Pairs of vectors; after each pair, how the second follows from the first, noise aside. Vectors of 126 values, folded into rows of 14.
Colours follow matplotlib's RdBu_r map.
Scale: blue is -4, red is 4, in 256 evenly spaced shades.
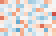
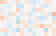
shrunk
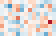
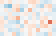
shrunk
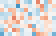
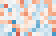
wrapped around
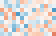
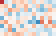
reversed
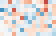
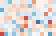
wrapped around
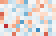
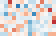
reversed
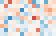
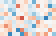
reversed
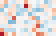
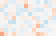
shrunk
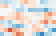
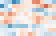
reversed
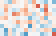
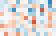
wrapped around
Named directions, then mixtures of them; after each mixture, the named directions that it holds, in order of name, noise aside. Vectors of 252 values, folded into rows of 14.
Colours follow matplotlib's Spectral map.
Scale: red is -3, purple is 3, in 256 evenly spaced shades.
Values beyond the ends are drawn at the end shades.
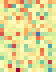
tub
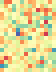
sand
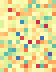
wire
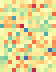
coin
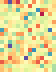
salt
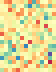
tub, wire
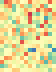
sand, tub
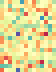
sand, tub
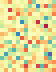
wire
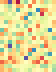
salt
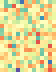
tub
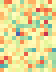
sand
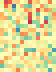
sand, tub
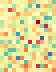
wire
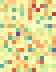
coin, sand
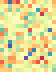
salt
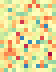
wire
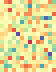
sand, wire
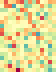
tub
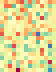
tub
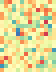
sand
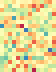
coin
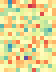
coin, salt
